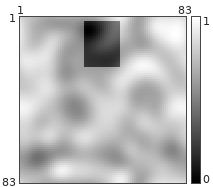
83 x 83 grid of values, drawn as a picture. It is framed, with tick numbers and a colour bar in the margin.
Roughest part: top middle. Average level on the scale: 70%. Ninth with the highest average: top right. Histogram: skewed, a long tail of low values. Odd patch: lower, in the top middle. Stripes: none. Ninth with the lowest average: top middle.
